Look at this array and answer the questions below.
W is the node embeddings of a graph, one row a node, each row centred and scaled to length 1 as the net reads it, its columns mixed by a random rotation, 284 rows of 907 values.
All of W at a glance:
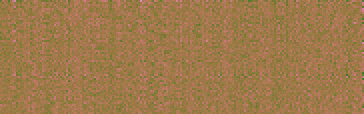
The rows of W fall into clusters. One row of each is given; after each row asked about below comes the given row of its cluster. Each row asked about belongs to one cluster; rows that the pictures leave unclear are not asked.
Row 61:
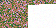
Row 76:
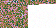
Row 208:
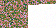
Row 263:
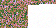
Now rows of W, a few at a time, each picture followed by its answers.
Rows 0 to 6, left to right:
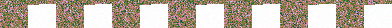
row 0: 76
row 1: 76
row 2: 76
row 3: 76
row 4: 76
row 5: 61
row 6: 208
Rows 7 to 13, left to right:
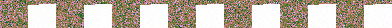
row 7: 76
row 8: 61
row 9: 208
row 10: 76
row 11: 263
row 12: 76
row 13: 61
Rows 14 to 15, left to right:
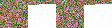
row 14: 61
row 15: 76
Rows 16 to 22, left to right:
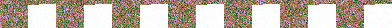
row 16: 76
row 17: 76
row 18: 208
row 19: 263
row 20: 208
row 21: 208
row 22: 76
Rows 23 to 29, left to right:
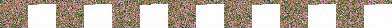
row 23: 61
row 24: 61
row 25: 76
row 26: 61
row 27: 61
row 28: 208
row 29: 208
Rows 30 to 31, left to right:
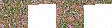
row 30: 208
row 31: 76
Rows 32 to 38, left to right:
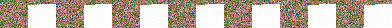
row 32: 61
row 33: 263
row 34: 61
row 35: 61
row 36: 61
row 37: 76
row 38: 263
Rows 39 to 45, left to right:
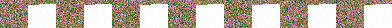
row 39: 263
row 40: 208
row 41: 263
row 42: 263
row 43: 208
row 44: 76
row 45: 61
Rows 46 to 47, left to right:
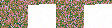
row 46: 263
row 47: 263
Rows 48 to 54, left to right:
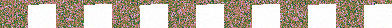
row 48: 263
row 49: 76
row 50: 76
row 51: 61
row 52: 61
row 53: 76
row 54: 208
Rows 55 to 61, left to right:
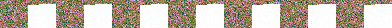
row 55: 76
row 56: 76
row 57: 263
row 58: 263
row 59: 263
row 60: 61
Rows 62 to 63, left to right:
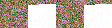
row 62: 61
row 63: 263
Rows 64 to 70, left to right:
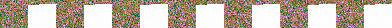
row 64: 263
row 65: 61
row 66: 61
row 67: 76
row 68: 208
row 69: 76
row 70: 76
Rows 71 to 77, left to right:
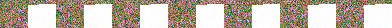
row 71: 61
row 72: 263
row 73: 61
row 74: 208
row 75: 76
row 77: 76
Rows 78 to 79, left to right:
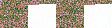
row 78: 208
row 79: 208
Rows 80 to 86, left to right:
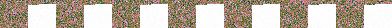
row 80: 61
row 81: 61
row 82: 208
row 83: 76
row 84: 76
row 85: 263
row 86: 263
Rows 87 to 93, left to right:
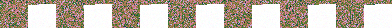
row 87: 61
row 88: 76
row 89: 61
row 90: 263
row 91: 61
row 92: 76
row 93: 263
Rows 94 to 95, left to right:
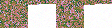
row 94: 61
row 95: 76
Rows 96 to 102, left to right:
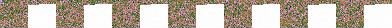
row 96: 208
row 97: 76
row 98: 61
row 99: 61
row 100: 263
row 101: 76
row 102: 263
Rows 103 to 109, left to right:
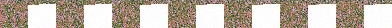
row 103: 76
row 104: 76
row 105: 76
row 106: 208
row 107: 208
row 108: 61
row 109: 61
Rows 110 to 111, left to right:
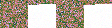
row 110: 61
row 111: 76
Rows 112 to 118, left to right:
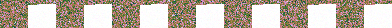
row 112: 61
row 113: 208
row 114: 263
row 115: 208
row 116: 61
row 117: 76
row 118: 208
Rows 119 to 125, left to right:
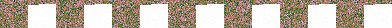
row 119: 263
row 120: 208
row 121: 263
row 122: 76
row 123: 61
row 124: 208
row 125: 61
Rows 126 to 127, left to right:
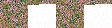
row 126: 76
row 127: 263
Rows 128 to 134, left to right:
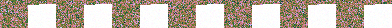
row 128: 76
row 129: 263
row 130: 208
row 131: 263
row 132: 61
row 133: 61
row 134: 61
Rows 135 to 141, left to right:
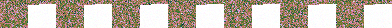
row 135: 76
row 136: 208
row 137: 263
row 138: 61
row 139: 76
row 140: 208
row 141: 61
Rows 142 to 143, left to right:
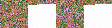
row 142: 61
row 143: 76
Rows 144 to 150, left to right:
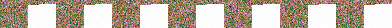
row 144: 263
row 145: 263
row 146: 208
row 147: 61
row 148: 76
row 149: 208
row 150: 263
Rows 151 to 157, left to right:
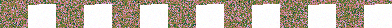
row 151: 61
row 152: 263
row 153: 61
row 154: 263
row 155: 76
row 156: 208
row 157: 208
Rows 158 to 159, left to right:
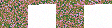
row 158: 263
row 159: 208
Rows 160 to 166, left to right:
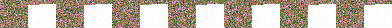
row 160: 208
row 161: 208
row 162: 61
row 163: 76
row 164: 76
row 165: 263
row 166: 208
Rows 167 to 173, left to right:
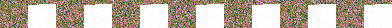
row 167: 61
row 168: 76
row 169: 208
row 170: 76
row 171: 208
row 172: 61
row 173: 61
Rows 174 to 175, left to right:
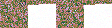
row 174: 76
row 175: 76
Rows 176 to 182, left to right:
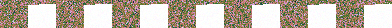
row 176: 208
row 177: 76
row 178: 61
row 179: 208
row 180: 263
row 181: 76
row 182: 208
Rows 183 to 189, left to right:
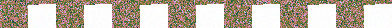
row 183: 76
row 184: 263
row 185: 76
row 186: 76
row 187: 208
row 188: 76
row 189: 76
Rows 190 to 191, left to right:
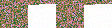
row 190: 263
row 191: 61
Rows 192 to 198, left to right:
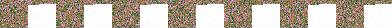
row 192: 263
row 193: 61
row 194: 61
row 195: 263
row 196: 76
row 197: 263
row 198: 76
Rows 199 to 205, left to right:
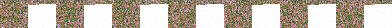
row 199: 208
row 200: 208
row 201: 208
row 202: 61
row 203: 76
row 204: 76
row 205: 61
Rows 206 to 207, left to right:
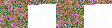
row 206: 76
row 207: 208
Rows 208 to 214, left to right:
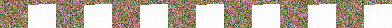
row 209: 263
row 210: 61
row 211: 263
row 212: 263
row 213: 76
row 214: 61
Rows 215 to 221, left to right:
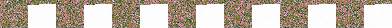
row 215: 76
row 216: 263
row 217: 208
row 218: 76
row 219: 61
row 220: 208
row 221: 263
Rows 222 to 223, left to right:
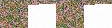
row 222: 208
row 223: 76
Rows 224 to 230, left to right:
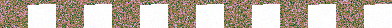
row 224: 76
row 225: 263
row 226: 263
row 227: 61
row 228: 263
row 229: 61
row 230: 76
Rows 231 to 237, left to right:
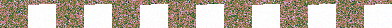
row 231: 208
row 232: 208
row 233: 263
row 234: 61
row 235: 208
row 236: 76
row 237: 208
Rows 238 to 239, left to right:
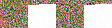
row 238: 208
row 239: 263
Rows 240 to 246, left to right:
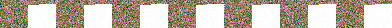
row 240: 263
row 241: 208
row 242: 263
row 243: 61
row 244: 61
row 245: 263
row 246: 208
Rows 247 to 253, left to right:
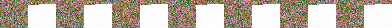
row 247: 263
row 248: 263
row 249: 61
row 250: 76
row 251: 263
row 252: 61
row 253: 208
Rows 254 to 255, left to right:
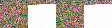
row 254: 61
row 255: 61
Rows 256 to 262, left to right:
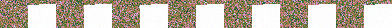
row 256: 76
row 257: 76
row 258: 76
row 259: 208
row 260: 208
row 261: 208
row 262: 263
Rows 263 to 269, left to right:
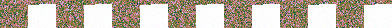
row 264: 76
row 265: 76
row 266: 76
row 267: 263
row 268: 263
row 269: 208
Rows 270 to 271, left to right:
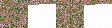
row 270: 208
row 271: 263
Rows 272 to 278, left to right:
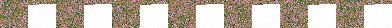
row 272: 208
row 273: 61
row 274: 263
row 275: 61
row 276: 263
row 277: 76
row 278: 208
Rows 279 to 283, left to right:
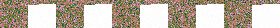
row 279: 208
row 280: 263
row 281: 208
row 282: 76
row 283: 61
